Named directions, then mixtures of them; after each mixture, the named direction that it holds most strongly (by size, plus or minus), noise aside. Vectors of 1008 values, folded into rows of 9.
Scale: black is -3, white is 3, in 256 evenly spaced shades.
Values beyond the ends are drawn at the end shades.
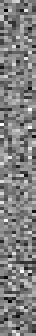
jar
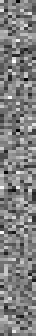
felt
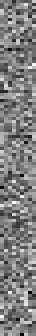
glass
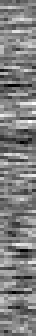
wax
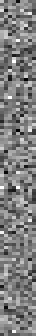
felt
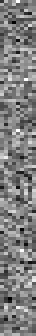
felt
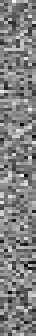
jar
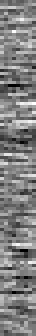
wax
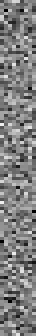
jar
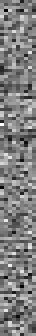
jar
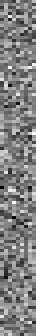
glass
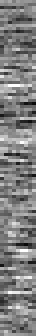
wax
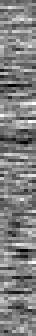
wax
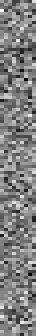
glass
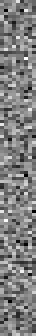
jar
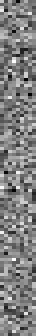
felt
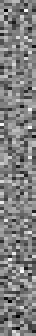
jar
